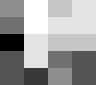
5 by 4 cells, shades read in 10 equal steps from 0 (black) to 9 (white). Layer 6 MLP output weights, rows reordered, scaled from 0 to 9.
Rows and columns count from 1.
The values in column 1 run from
0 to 5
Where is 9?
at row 1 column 2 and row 2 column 2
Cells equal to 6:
0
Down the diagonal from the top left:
5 9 7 3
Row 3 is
0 8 7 7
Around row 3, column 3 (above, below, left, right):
8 4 8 7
